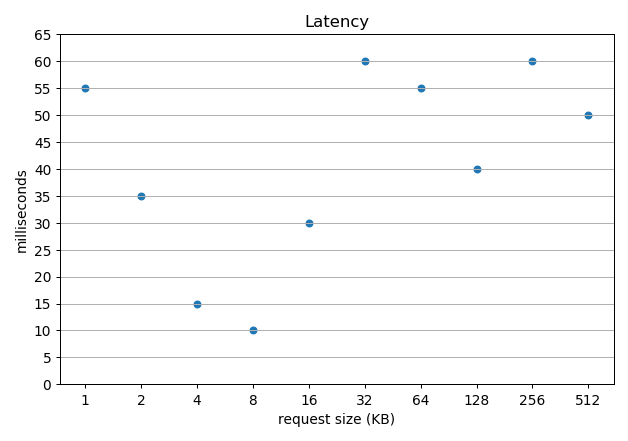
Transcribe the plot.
Title: Latency
x-axis: request size (KB), ticks 1 2 4 8 16 32 64 128 256 512
y-axis: milliseconds, ticks 0 5 10 15 20 25 30 35 40 45 50 55 60 65
Values:
55 35 15 10 30 60 55 40 60 50
